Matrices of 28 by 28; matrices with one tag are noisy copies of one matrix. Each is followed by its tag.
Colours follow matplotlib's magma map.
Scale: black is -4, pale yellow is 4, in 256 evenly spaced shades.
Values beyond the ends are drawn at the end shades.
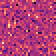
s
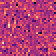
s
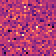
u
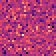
u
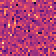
s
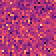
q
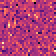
s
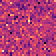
q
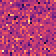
q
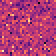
q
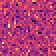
s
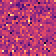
q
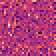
s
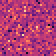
u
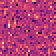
s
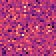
u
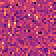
s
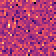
s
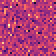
s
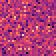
u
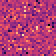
u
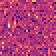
s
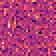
s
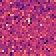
q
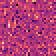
s
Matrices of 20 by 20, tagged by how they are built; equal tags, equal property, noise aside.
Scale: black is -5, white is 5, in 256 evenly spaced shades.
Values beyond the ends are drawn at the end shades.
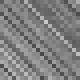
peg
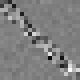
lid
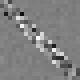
lid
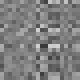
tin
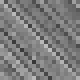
peg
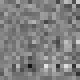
tin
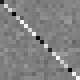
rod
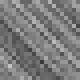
peg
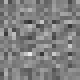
tin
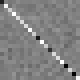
rod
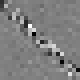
lid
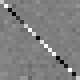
rod
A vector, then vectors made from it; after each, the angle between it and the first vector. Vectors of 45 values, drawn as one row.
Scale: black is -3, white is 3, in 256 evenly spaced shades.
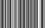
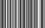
nearly parallel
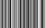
nearly parallel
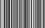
partly opposed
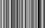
nearly opposite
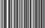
orthogonal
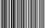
orthogonal
